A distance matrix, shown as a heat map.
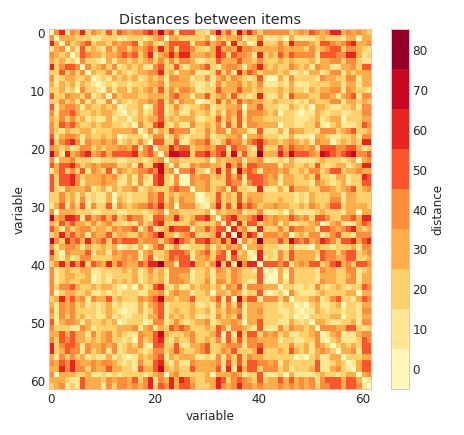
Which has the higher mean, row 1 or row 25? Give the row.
25
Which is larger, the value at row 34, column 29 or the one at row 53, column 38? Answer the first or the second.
the second
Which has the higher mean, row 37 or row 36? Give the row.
36
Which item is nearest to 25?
26
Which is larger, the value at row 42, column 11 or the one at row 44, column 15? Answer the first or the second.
the second
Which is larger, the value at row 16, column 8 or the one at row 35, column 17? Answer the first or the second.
the second
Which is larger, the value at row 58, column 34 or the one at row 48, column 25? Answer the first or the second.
the first
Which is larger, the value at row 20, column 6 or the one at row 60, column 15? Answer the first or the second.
the first
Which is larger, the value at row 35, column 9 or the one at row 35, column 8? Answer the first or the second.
the second
